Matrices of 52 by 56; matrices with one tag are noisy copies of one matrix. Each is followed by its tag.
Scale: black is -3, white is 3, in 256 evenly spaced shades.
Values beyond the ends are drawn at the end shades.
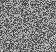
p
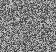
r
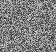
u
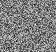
p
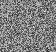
u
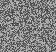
r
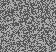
r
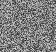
u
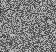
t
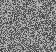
u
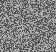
p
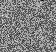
u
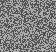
p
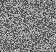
p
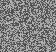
r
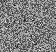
p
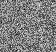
u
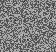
p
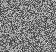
t
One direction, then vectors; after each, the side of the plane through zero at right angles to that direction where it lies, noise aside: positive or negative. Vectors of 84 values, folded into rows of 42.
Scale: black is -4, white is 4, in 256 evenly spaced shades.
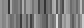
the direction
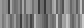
positive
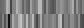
negative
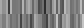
positive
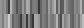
positive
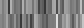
positive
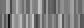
negative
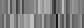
negative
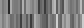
positive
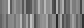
negative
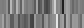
positive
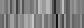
negative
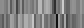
negative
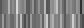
negative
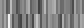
positive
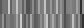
negative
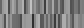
positive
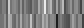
negative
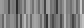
positive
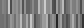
negative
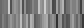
negative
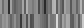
positive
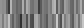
positive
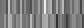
negative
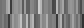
negative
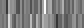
negative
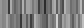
positive
